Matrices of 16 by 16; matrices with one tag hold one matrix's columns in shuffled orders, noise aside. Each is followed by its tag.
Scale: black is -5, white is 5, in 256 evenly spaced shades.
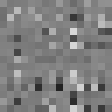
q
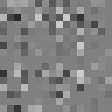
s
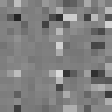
s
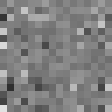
q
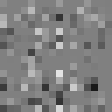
q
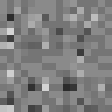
q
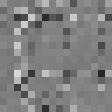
s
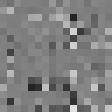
q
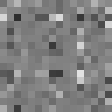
s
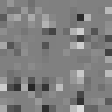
q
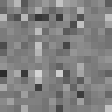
s
